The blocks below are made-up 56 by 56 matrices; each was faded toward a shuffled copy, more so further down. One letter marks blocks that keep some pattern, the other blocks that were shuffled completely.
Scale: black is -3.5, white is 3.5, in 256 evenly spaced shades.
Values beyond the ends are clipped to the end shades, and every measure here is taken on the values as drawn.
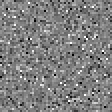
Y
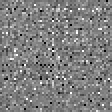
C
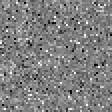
Y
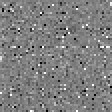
C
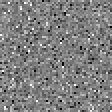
Y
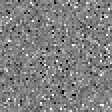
Y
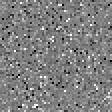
Y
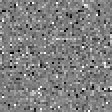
C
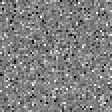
Y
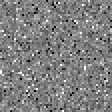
Y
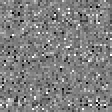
C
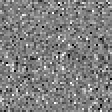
C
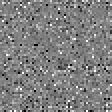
C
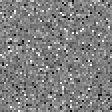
Y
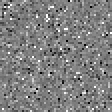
Y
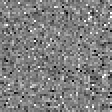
C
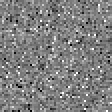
Y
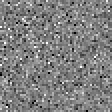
Y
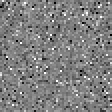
Y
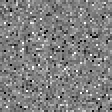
Y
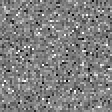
Y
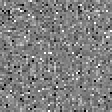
C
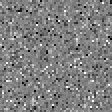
Y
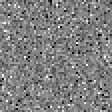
Y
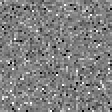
Y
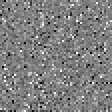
C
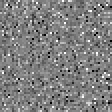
C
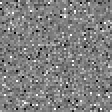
Y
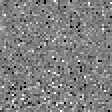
C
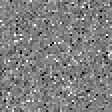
Y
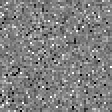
Y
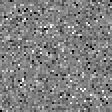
Y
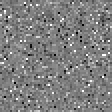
Y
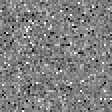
C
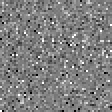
Y
